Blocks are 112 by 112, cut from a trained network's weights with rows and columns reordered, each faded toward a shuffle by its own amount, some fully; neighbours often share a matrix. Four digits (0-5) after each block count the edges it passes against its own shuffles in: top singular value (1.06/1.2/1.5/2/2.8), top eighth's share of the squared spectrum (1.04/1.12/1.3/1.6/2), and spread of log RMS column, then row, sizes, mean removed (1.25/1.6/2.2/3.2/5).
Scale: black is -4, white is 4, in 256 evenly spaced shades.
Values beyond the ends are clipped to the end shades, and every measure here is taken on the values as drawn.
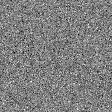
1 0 0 0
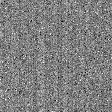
2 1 0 1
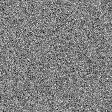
0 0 0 0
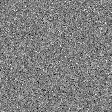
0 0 0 0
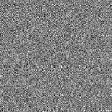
4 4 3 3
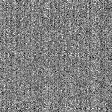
3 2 0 2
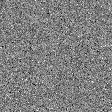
0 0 0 0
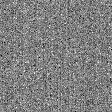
2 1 0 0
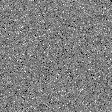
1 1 0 0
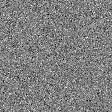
2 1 0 0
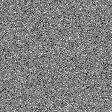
0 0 0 0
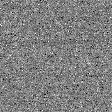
1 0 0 0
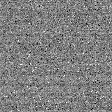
2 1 1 0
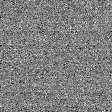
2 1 0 0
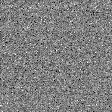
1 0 0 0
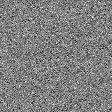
1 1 0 0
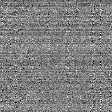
4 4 3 1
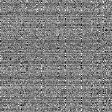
4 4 3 1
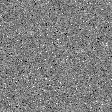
0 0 0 0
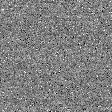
1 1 0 0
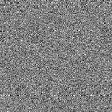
3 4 1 3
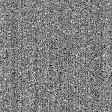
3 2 0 1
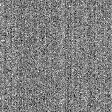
3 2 1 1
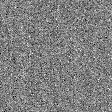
1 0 0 0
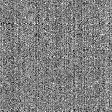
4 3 0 2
